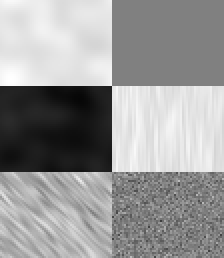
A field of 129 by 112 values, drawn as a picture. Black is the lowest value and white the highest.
It is made of 3 by 2 panels. Panel 1,1: very high, smooth, faint in contrast. Panel 1,2: middling, flat. Panel 2,1: very low, smooth, faint in contrast. Panel 2,2: very high, streaked downward, faint in contrast. Panel 3,1: high, slanting down to the right. Panel 3,2: middling, fine-grained.
